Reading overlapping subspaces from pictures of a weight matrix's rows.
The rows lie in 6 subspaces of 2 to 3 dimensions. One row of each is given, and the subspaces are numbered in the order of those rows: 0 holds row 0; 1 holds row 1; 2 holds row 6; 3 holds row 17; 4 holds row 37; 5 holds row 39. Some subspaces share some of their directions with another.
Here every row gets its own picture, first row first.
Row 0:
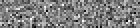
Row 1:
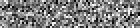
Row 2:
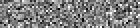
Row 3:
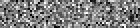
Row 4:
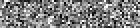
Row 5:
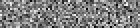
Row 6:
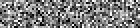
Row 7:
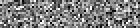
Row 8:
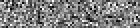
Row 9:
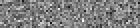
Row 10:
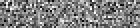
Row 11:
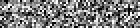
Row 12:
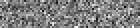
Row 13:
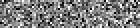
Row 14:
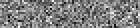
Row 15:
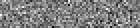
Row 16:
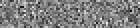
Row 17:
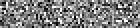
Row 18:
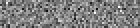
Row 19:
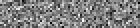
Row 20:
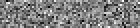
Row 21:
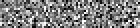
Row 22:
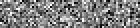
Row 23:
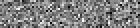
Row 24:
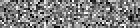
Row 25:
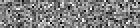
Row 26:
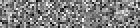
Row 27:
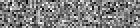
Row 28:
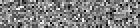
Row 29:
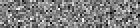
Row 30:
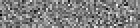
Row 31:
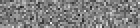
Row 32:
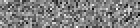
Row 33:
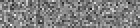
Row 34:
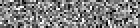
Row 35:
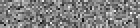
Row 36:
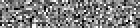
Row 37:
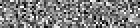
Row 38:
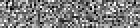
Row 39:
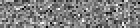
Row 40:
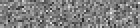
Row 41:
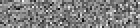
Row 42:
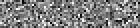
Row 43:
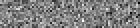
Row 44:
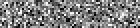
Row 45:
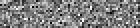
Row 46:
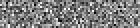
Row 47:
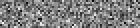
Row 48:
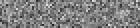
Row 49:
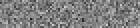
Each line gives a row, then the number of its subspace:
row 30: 0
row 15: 0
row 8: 3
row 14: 5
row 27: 3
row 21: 0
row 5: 0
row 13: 5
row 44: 2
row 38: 3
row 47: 2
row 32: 1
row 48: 2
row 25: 5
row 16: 4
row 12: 1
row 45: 0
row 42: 3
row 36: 0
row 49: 2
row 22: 2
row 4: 5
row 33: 3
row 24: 4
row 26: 2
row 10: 3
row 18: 3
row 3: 4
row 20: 5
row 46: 3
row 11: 1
